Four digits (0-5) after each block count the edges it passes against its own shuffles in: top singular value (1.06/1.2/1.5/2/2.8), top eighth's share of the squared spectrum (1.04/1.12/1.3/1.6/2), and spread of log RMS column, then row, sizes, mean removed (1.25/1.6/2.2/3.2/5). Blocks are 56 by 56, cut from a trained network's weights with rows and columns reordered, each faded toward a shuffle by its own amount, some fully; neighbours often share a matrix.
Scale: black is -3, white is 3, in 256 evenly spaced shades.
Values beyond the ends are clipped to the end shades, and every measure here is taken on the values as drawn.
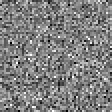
2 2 1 1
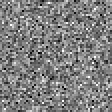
1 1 0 0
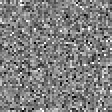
1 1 0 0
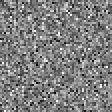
0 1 0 0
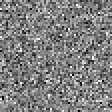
0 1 0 0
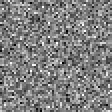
0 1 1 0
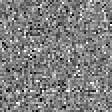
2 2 0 0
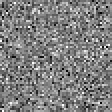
2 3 2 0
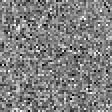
2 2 1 2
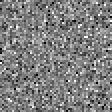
0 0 0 0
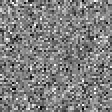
2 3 1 2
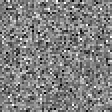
0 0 0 0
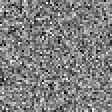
0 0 0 0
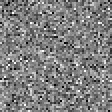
0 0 0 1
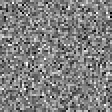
2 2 0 0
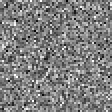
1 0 0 0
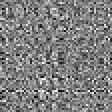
4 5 1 3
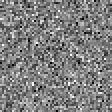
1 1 0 0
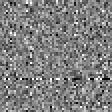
3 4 3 2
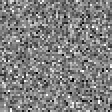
1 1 0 0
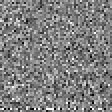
2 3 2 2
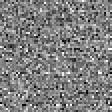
2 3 1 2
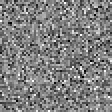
0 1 0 0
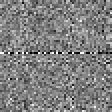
3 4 2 2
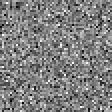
0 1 0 0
